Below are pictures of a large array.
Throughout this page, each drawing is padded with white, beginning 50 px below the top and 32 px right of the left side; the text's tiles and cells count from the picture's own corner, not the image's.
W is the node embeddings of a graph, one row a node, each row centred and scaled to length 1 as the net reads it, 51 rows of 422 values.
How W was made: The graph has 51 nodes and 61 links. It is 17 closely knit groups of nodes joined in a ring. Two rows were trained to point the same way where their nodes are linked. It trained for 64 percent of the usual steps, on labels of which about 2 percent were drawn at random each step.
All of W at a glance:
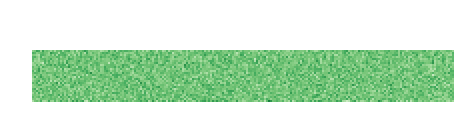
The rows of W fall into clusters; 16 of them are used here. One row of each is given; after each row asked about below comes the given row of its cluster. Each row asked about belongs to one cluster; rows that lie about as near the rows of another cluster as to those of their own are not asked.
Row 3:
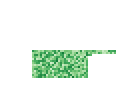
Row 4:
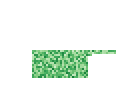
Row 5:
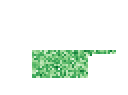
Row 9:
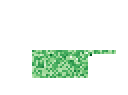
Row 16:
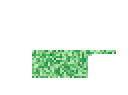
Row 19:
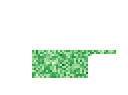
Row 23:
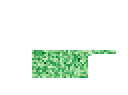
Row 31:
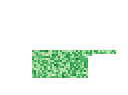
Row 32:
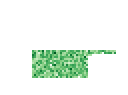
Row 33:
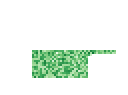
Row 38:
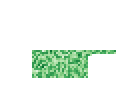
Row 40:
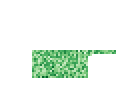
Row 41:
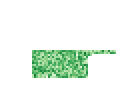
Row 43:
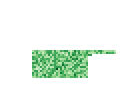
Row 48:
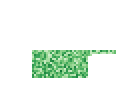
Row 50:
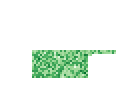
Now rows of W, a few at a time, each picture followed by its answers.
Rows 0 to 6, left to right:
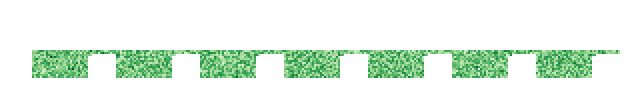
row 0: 40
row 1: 32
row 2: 38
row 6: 9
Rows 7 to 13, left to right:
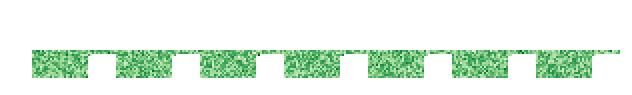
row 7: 23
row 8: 5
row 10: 9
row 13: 19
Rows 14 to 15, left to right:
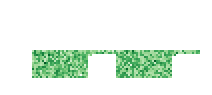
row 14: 5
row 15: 50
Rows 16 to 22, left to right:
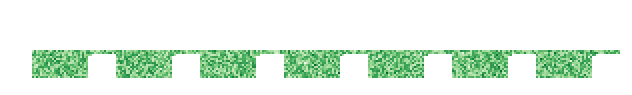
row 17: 33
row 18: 31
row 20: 3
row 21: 31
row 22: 16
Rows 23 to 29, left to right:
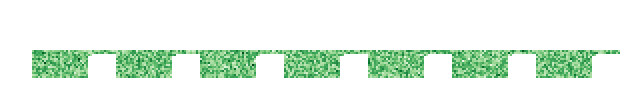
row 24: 43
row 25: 41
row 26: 4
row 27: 23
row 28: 48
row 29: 16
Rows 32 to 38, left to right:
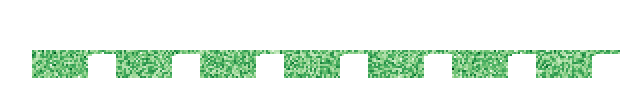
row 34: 50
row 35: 38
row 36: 48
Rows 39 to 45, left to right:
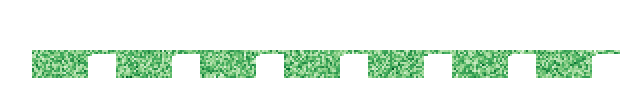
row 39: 4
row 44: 19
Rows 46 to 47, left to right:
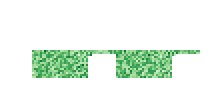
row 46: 3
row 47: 33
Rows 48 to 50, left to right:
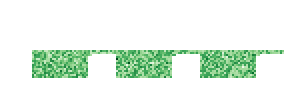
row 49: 43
